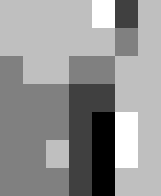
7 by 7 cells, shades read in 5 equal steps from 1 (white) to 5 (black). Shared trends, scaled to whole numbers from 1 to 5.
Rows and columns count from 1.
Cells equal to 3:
15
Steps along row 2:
same same same same up down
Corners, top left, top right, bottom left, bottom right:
2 2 3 2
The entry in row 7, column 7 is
2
